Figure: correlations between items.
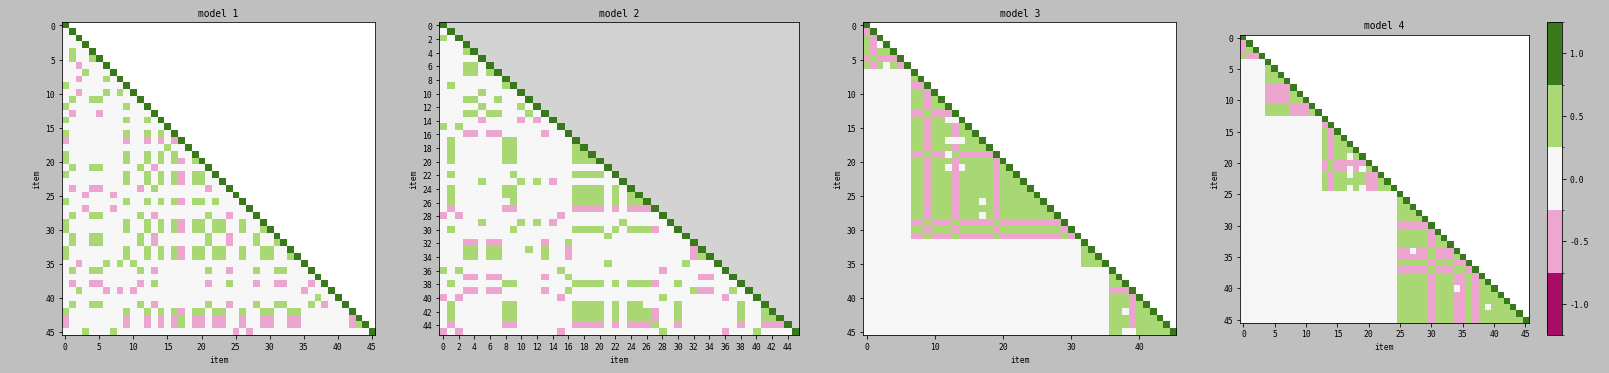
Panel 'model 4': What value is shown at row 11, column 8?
-0.5
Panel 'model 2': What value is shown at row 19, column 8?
0.5
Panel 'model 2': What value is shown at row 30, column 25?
0.5
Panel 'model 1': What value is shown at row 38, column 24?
0.5
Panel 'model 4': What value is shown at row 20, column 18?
-0.5
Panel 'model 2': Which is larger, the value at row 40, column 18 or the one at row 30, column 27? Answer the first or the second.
the first
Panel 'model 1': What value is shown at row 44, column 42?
-0.5
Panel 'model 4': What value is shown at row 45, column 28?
0.5
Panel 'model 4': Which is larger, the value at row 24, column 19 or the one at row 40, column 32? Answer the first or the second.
the second
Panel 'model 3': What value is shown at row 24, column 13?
-0.5
